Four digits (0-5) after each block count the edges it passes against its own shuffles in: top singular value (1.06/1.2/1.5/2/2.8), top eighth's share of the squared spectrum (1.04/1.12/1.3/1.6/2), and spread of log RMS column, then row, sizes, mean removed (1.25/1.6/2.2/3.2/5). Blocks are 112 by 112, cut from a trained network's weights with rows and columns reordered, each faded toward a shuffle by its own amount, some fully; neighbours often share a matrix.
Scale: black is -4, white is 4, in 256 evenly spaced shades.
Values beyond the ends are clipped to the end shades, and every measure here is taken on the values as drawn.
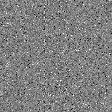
2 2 1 1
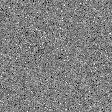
0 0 0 0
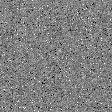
2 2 0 1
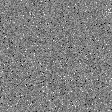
1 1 0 0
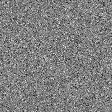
1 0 0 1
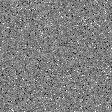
0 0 0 0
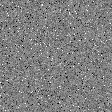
0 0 0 0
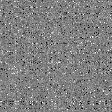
3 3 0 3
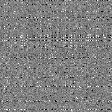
4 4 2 3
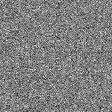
3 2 0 1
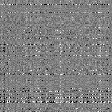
4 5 1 4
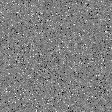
1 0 0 0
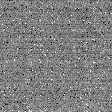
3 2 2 0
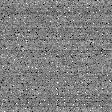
3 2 1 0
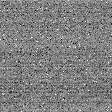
3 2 1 0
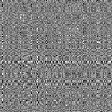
5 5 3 3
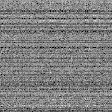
5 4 2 3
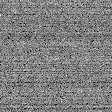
4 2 0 1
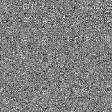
4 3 0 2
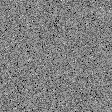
0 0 0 0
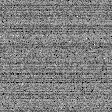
4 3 1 2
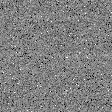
0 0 0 0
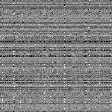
5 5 3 3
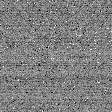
3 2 0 0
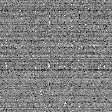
4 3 2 2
